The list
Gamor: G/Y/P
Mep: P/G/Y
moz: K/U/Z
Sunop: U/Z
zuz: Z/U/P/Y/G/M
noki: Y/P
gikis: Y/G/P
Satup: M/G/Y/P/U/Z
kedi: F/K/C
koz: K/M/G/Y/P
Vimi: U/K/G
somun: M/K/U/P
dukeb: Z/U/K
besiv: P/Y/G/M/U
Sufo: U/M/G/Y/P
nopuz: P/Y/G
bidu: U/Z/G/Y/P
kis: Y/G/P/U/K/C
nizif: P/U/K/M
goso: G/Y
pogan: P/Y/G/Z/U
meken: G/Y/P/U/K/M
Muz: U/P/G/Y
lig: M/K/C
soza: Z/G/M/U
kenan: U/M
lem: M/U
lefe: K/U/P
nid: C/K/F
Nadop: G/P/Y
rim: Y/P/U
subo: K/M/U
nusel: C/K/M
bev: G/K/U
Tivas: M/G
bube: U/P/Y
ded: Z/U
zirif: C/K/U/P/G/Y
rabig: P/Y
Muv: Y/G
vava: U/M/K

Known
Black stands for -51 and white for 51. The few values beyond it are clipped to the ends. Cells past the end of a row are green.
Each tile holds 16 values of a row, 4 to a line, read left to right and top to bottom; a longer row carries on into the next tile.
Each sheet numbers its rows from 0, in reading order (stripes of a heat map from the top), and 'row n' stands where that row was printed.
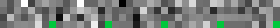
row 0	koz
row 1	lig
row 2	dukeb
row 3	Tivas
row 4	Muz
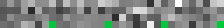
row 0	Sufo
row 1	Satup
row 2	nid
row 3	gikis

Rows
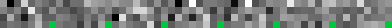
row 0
moz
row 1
bidu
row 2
nusel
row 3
subo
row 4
somun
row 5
kis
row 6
bev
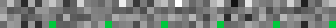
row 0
rim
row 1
Vimi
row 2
besiv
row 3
Gamor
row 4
vava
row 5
pogan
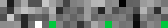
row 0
kedi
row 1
soza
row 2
ded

